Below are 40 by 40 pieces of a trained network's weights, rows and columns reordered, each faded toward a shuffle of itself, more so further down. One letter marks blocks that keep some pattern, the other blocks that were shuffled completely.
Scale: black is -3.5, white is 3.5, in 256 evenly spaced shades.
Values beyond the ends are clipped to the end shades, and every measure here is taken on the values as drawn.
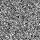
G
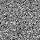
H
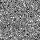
G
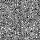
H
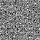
H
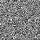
H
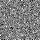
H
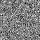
G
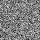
G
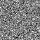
G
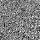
H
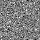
G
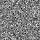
H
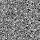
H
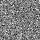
G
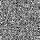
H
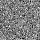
G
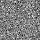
G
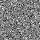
G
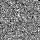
G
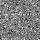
H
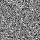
G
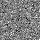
G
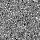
G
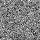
G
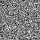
G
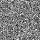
H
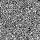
G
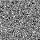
G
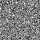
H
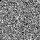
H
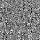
H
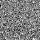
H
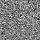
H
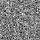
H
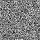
G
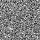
G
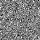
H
